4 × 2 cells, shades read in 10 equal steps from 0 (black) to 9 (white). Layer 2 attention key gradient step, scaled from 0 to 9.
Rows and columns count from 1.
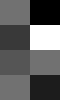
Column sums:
13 14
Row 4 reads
4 1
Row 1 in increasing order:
0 4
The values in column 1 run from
2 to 4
